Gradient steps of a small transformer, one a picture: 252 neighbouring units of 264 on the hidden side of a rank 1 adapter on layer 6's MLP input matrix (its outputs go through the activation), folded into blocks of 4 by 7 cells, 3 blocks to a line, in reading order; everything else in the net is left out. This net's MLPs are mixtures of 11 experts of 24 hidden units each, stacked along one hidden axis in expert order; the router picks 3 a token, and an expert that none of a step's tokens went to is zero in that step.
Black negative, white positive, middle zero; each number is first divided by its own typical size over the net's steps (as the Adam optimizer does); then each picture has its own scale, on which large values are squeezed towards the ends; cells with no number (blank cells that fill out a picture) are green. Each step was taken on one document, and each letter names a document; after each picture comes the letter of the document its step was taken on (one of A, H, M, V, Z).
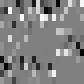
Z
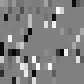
Z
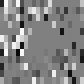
Z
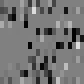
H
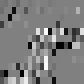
H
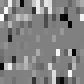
Z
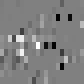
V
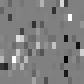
V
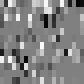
Z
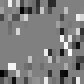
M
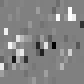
V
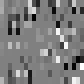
M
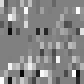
H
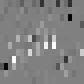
V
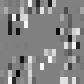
M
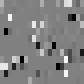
V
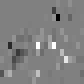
V
